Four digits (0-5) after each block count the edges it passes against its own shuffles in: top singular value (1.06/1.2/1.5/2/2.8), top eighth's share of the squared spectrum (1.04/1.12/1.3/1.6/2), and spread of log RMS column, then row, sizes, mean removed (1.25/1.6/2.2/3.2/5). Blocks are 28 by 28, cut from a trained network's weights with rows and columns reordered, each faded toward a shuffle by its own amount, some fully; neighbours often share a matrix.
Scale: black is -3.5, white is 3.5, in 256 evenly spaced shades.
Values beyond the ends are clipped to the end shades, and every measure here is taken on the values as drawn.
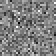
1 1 0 0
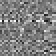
4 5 0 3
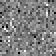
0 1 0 0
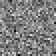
0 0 0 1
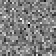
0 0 0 0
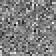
1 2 0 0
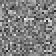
3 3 1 2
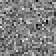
0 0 0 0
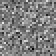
0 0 0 0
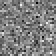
0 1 0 0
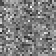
2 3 0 1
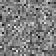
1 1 0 0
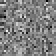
3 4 1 1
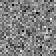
0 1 0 0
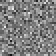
2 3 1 0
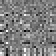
4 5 2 2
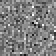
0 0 0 0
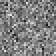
1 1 0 0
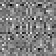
3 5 1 2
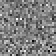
2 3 0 1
